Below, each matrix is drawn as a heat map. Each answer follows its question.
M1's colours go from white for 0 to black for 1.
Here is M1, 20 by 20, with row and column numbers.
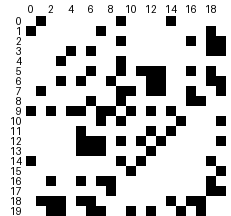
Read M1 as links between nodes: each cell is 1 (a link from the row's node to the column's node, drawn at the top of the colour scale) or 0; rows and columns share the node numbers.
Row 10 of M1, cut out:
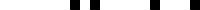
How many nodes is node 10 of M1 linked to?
4
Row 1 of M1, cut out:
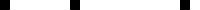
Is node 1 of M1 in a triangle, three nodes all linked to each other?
no
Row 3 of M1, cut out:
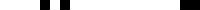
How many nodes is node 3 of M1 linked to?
4
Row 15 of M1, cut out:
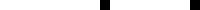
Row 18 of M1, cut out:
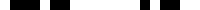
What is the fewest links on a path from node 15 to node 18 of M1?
3
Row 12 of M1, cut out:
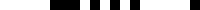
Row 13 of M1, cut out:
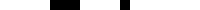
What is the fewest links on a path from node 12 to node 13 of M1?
1
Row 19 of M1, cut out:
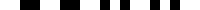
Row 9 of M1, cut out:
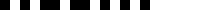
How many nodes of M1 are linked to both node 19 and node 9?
4
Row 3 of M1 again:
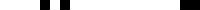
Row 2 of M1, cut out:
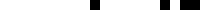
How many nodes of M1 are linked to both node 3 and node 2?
2
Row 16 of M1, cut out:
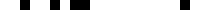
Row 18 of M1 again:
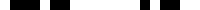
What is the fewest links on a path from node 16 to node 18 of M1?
1
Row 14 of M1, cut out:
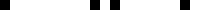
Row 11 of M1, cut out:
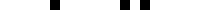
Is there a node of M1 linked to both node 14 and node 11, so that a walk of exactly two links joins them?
no
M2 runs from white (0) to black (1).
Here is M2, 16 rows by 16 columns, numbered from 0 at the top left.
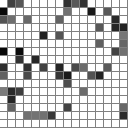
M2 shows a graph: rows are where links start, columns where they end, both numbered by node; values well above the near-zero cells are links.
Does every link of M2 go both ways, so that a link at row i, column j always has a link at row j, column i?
no
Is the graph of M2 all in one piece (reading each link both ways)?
yes
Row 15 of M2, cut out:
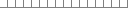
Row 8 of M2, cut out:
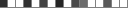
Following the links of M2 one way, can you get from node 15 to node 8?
no
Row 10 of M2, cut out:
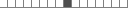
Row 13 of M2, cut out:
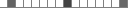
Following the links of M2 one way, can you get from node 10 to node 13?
yes
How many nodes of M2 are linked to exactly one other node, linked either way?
0
